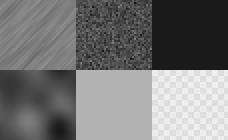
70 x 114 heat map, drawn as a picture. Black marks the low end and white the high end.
The table splits into 2 rows of 3 panels. Panel 1,1: middling, slanting up to the right, faint in contrast. Panel 1,2: low, fine-grained. Panel 1,3: very low, flat. Panel 2,1: low, smooth. Panel 2,2: high, flat. Panel 2,3: very high, checkered, faint in contrast.
